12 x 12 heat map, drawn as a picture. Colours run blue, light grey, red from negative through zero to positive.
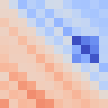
No single row or column stands out from its neighbours. The middle right is the ninth with the lowest average. The field climbs toward the bottom left. The halves do not mirror each other. The middle right is the roughest part. An odd patch, lower than its surroundings, sits in the middle right. The grain runs diagonally down to the right.
